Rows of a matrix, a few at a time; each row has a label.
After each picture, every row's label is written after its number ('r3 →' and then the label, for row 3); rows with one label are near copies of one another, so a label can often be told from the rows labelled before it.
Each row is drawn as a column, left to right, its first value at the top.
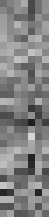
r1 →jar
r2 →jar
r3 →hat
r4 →hat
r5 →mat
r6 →jar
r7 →hat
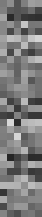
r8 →jar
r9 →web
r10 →mat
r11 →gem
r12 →web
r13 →web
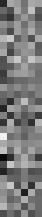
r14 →mat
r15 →web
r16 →hat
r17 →jar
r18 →hat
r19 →web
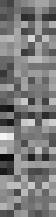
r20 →mat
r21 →mat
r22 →jar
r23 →gem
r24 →web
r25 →hat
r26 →web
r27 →gem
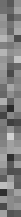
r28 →jar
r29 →mat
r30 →hat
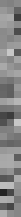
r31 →jar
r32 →jar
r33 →gem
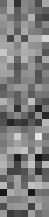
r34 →jar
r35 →hat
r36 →mat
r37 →hat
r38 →jar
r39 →mat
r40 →web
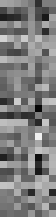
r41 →web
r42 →web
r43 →gem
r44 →web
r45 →jar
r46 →mat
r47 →gem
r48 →jar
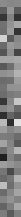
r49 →web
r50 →hat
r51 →gem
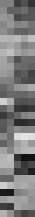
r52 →jar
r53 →jar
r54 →mat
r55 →mat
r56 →mat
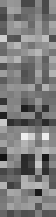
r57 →web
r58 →hat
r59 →hat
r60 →mat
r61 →mat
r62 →jar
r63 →mat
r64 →hat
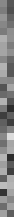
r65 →jar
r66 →mat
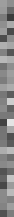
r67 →hat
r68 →gem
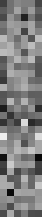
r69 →mat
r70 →jar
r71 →hat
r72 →gem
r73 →hat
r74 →mat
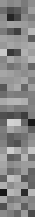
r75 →jar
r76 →gem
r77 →gem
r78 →jar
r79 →hat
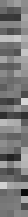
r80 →web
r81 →web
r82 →web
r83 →jar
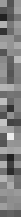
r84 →gem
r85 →mat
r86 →hat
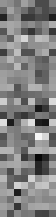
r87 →gem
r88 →hat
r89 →jar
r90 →web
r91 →gem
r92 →mat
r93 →mat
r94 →gem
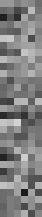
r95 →web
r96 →web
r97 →gem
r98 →jar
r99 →hat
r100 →jar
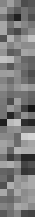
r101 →hat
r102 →web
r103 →gem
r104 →mat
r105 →mat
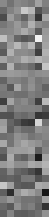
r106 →web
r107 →jar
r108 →hat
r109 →hat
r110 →hat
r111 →web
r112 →jar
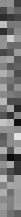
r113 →gem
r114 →web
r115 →mat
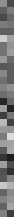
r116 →web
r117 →mat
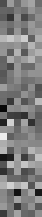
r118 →mat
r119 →web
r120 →jar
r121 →web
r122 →hat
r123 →jar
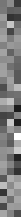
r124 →jar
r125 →gem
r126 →mat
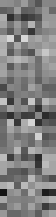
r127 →jar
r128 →web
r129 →hat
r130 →web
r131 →gem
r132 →mat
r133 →jar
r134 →jar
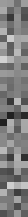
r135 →hat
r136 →web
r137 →jar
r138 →web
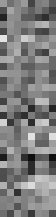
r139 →web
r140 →hat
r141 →jar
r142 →web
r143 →mat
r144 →gem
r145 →gem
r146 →mat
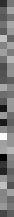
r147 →mat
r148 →hat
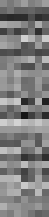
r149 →gem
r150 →gem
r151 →gem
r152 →web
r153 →web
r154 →gem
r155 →web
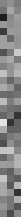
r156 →gem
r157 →hat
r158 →jar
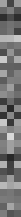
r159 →web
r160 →mat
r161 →web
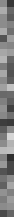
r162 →hat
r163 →mat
